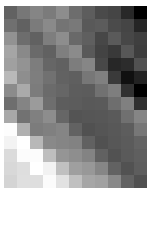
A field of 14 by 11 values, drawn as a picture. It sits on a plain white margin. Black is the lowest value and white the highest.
The grain runs diagonally down to the right. The ninth with the lowest average is the top right. The ninth with the highest average is the bottom left. Neither half mirrors the other. Overall the values sit about 50% of the way up the scale. No lone cell stands out from its neighbours. The field climbs toward the bottom left. The centre is the smoothest part.
